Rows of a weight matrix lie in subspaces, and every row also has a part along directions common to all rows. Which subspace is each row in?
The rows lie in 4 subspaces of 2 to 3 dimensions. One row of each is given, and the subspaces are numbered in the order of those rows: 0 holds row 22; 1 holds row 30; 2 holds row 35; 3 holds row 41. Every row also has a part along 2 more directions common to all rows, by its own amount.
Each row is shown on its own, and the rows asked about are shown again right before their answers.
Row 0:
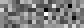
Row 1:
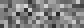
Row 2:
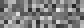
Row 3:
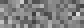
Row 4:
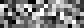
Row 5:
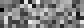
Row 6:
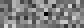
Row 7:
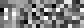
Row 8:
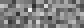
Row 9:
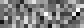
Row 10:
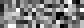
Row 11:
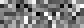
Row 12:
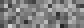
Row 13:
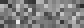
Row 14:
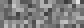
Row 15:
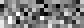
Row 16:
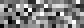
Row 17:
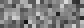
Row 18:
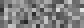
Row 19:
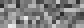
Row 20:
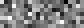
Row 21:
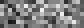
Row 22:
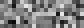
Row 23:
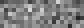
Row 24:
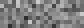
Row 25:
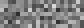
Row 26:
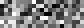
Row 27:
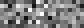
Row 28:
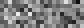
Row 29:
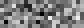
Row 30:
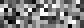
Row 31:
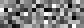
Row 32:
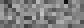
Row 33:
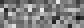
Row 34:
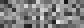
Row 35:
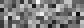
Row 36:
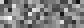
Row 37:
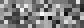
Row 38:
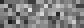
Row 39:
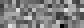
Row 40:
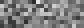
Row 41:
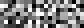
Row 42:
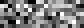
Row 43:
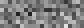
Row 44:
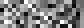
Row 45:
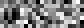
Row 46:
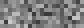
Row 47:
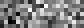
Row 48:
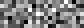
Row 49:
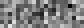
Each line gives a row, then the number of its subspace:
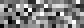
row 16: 0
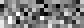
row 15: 2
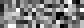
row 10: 1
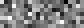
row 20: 3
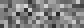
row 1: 0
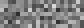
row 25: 3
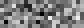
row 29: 2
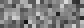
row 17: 0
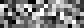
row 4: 1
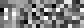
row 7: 1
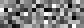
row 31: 0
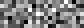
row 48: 3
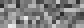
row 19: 1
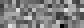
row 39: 1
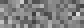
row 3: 2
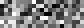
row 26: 0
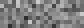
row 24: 1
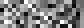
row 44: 2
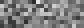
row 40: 0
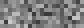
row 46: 2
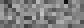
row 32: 3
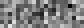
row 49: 1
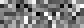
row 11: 2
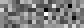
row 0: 0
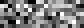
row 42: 2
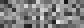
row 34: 3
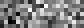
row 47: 2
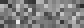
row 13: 2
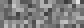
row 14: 0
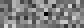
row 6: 0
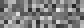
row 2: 3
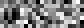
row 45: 0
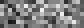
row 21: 3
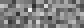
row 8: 3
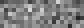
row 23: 1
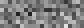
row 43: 0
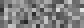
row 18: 1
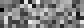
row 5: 2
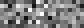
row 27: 3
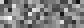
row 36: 3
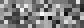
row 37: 2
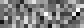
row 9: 2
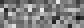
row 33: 1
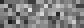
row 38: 1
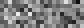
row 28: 0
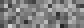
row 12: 1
